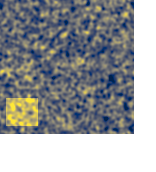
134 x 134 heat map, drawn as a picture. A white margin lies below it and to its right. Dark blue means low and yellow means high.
The halves do not mirror each other. There are no regular stripes. On average the colour sits 40% of the way up the scale. An odd patch, higher than its surroundings, sits in the bottom left. The field is mottled with small blotches. The bottom left is the ninth with the highest average.
